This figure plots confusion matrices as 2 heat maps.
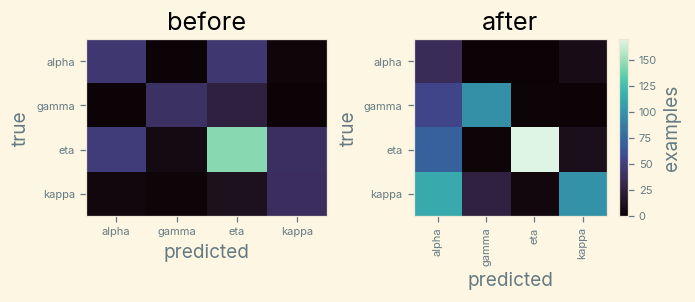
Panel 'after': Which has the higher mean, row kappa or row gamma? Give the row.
kappa
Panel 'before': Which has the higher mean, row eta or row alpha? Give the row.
eta
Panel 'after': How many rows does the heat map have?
4
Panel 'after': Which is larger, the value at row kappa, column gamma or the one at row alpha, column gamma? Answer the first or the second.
the first
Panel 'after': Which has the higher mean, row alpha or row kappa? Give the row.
kappa
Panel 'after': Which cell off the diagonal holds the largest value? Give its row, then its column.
kappa, alpha
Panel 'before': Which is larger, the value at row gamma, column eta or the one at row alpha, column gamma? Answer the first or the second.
the first
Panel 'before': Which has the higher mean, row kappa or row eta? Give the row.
eta
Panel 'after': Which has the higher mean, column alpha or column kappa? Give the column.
alpha
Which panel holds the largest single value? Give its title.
after
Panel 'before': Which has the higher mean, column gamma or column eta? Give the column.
eta
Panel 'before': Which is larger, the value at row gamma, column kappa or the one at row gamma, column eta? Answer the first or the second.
the second
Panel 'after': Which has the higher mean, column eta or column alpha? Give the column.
alpha
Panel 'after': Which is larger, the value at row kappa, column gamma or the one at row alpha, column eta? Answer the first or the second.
the first
